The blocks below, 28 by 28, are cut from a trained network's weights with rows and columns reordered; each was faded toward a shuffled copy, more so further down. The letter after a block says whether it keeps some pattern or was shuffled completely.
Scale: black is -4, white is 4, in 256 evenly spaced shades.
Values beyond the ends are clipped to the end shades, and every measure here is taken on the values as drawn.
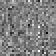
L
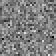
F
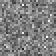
F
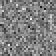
F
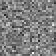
L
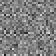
L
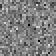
F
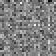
L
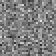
L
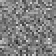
L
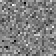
F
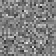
L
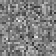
L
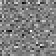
L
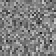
L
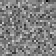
F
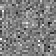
L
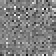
L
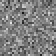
F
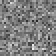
L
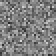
F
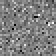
F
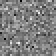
F
